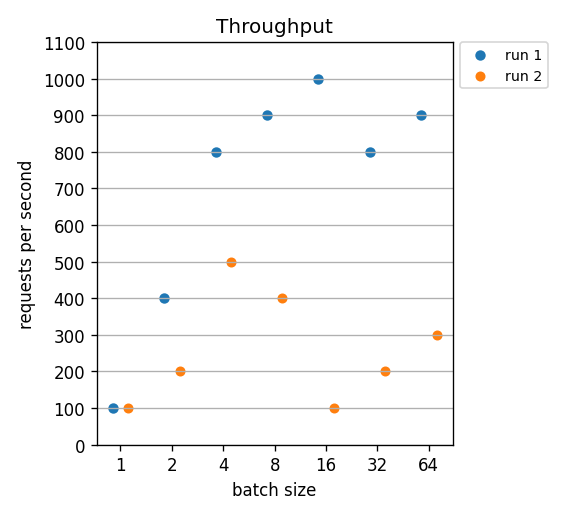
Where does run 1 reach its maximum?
16
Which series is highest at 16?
run 1
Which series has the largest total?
run 1
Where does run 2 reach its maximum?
4
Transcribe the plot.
Title: Throughput
x-axis: batch size, ticks 1 2 4 8 16 32 64
y-axis: requests per second, ticks 0 100 200 300 400 500 600 700 800 900 1000 1100
Legend: run 1, run 2
Values:
run 1: 100 400 800 900 1000 800 900
run 2: 100 200 500 400 100 200 300
